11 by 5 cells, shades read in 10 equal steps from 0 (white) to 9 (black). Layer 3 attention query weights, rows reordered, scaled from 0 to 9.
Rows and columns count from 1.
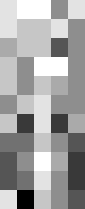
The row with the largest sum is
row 10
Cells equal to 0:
5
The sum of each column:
33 44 13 40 50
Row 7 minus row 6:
-2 5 0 3 -1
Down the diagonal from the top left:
1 2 2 0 4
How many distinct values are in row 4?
3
